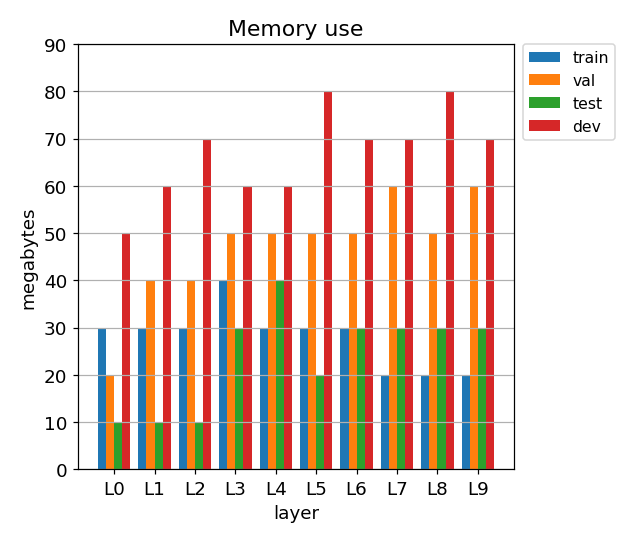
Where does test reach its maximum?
L4
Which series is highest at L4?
dev
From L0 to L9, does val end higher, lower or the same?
higher
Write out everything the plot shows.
Title: Memory use
x-axis: layer, ticks L0 L1 L2 L3 L4 L5 L6 L7 L8 L9
y-axis: megabytes, ticks 0 10 20 30 40 50 60 70 80 90
Legend: train, val, test, dev
Values:
train: 30 30 30 40 30 30 30 20 20 20
val: 20 40 40 50 50 50 50 60 50 60
test: 10 10 10 30 40 20 30 30 30 30
dev: 50 60 70 60 60 80 70 70 80 70
